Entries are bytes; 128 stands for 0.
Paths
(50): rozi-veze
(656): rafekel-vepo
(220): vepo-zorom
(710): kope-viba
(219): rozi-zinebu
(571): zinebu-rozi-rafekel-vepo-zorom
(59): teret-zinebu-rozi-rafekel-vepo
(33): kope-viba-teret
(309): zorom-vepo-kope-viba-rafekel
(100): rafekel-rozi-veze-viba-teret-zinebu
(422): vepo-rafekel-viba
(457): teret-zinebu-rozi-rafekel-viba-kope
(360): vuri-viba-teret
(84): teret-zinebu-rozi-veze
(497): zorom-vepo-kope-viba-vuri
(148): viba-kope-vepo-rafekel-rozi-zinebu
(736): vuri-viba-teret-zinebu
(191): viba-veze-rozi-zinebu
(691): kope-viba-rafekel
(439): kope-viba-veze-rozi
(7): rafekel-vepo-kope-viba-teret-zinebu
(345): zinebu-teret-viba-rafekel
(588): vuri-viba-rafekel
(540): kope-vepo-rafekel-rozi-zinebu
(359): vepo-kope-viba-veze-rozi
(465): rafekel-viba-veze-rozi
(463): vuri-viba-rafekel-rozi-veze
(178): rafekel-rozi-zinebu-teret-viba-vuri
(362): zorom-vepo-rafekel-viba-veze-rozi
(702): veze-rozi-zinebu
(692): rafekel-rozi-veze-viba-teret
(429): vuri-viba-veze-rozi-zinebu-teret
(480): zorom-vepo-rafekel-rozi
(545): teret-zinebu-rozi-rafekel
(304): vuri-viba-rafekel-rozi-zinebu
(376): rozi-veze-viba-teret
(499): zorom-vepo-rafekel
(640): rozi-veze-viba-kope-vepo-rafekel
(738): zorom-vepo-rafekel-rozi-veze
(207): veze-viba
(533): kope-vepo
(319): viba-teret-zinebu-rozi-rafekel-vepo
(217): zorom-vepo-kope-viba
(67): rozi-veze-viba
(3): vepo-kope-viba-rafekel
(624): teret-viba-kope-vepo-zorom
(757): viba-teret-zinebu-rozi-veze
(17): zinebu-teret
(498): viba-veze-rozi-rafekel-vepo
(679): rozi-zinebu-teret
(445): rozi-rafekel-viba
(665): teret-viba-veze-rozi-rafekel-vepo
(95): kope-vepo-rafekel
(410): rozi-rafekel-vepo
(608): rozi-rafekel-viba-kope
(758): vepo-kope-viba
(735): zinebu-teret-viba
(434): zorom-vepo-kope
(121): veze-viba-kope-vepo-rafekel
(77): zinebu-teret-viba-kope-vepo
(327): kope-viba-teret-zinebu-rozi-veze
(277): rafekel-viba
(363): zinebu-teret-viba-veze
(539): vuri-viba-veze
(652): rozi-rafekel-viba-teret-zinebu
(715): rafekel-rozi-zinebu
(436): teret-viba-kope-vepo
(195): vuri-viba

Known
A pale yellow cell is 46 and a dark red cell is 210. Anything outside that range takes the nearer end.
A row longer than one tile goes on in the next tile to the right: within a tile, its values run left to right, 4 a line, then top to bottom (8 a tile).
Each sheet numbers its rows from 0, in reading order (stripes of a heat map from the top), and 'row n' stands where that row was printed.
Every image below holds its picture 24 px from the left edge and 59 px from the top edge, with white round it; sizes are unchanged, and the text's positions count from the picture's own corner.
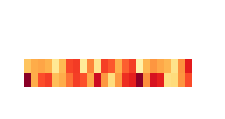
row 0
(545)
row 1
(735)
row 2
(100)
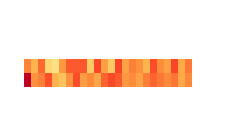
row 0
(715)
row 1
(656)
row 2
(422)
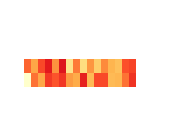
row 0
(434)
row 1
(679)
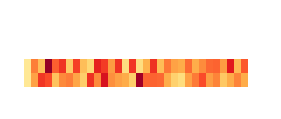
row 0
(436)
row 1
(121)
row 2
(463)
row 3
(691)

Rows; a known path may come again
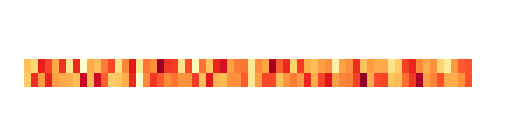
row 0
(121)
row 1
(429)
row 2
(624)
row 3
(360)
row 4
(436)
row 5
(59)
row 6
(545)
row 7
(715)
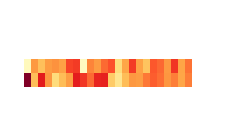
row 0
(178)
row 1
(376)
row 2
(422)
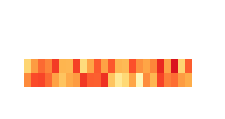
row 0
(207)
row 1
(67)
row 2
(533)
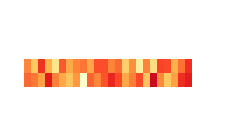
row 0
(410)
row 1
(220)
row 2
(735)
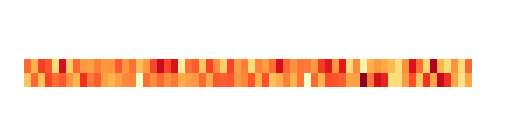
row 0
(95)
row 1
(277)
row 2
(217)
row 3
(656)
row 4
(195)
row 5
(434)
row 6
(100)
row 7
(738)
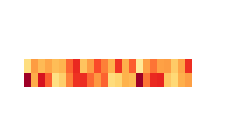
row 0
(652)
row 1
(608)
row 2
(692)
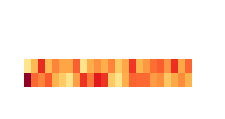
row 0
(463)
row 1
(191)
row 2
(691)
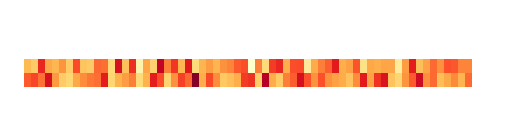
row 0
(498)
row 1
(148)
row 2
(77)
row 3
(304)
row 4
(736)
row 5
(539)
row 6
(84)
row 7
(588)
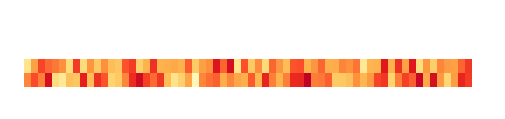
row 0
(439)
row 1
(679)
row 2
(465)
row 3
(758)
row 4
(17)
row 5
(445)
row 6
(7)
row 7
(345)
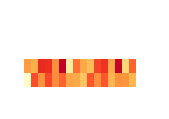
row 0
(309)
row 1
(3)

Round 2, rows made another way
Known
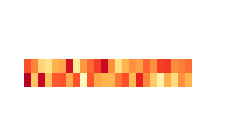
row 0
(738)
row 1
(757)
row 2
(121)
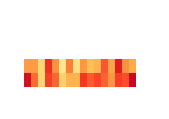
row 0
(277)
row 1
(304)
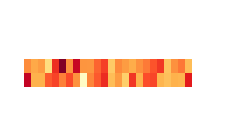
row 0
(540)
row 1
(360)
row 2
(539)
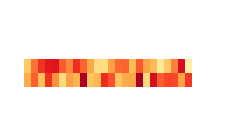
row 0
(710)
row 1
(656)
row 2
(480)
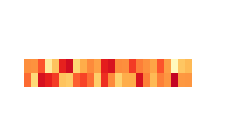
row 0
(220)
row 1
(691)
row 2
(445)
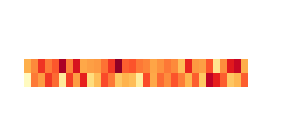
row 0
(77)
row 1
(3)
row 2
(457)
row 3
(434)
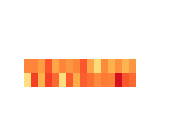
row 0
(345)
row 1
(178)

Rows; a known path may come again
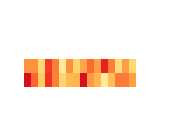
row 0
(277)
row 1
(498)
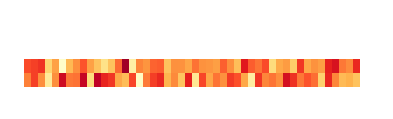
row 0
(50)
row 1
(499)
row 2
(360)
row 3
(457)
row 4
(679)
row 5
(691)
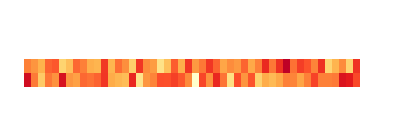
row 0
(608)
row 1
(588)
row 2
(59)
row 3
(735)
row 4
(359)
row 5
(219)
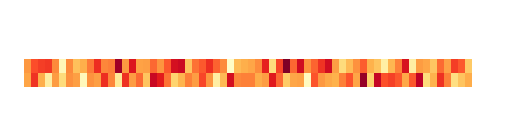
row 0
(207)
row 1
(77)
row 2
(217)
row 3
(67)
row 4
(533)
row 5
(757)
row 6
(480)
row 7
(422)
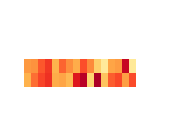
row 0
(195)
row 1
(738)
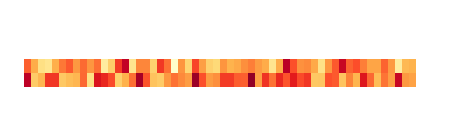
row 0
(656)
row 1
(220)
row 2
(465)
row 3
(715)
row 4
(571)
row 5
(7)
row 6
(445)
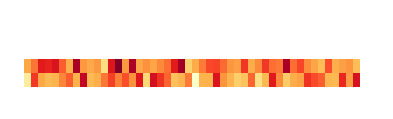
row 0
(327)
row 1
(540)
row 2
(309)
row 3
(436)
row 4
(758)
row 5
(463)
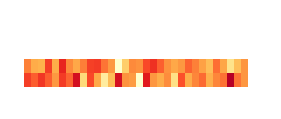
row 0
(304)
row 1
(376)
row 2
(363)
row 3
(652)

